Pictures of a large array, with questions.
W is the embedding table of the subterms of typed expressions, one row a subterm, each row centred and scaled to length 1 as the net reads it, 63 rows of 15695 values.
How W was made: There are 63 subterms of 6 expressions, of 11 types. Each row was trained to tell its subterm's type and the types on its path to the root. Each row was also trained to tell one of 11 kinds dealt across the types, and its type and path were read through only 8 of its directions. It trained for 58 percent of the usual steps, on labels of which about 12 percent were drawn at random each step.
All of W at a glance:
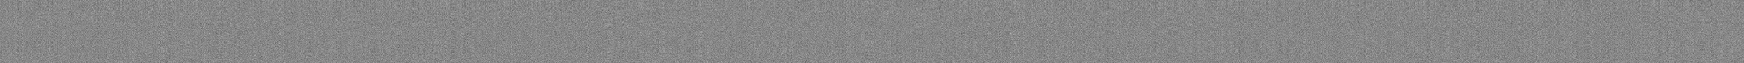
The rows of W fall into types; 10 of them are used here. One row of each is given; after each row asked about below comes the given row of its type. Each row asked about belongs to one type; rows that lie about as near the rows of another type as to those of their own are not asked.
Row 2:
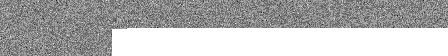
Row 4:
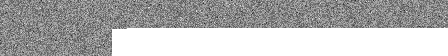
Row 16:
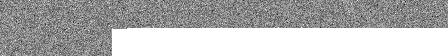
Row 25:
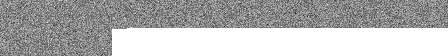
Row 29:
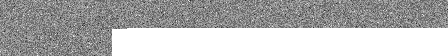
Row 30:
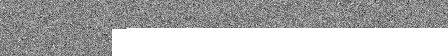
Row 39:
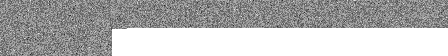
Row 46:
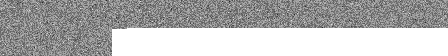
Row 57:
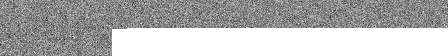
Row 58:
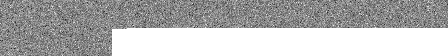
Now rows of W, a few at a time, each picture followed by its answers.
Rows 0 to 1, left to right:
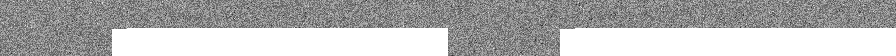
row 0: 30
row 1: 46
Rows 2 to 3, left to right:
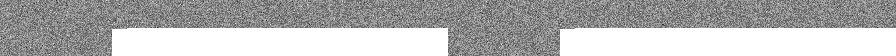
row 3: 39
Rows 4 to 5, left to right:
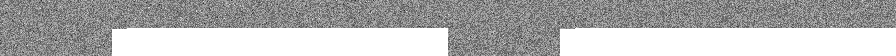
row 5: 2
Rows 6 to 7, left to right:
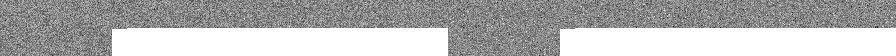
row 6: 30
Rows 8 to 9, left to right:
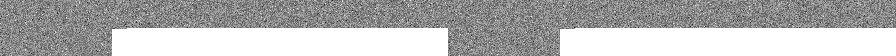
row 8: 58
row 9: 57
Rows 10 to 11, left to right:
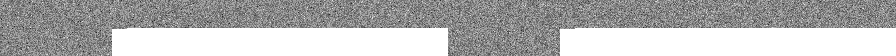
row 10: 46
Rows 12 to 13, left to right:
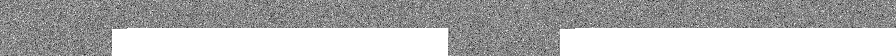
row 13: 16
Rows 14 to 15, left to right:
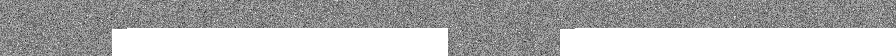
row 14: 16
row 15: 39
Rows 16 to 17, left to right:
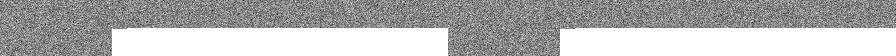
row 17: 2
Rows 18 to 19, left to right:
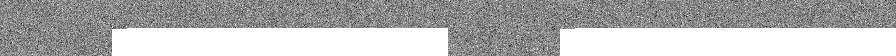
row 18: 4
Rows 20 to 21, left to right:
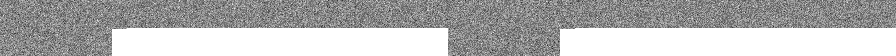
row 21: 2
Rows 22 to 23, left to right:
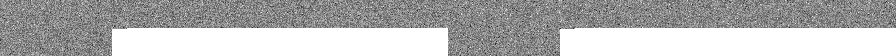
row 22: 29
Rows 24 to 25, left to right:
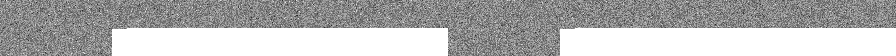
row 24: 58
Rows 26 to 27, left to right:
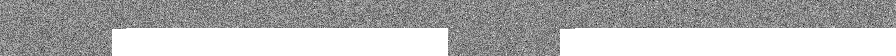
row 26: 57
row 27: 16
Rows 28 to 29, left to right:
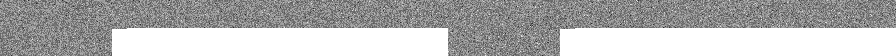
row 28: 30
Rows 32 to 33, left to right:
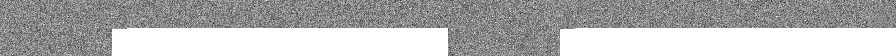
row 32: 58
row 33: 57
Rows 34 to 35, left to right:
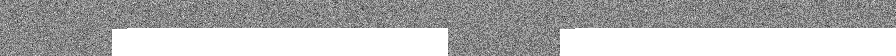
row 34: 39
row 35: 2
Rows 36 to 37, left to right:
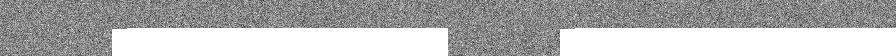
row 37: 4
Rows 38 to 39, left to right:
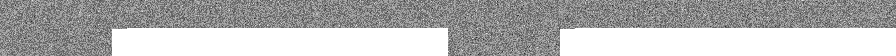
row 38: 29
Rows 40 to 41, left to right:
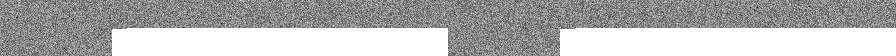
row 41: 46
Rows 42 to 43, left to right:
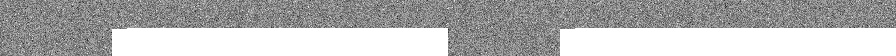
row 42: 46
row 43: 46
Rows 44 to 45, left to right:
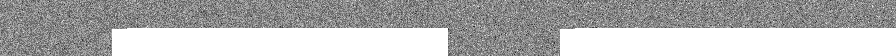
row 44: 16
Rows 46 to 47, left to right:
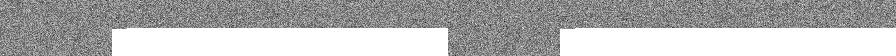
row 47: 2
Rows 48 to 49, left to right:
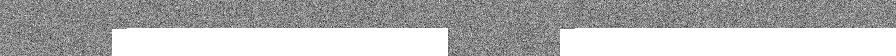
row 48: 58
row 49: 46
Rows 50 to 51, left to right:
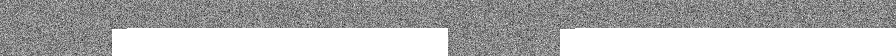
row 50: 39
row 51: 39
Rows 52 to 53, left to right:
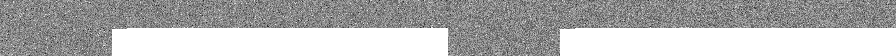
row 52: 58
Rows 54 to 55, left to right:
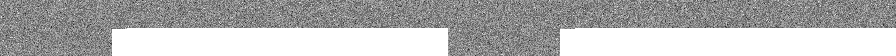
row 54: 57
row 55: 58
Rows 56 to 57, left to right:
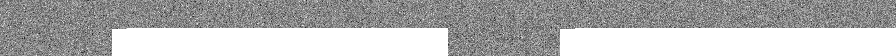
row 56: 39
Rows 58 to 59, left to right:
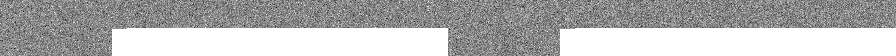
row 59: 2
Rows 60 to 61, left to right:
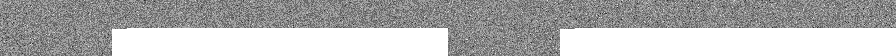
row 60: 25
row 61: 30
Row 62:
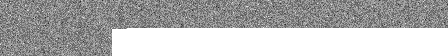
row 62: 57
